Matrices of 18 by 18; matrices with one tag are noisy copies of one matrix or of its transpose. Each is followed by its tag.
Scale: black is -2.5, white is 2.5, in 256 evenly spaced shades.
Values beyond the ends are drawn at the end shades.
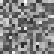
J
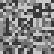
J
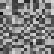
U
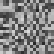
U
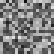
J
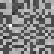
U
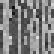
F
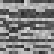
F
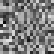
U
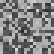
J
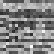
F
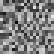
U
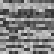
F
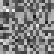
U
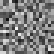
U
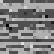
F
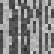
F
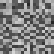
U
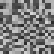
U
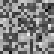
J
